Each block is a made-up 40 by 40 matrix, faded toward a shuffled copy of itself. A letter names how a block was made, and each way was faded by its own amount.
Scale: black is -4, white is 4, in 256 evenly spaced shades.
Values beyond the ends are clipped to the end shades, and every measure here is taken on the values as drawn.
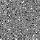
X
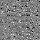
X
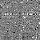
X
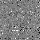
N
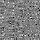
X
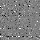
N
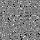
X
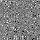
X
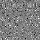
X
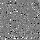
N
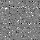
N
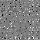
N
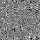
X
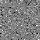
X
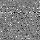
N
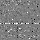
N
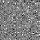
X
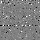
N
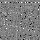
N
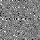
X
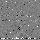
N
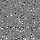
N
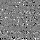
N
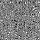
X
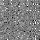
X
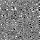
X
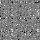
X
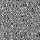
X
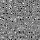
X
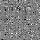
X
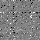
N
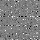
N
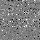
N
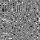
X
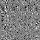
X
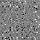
X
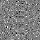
X
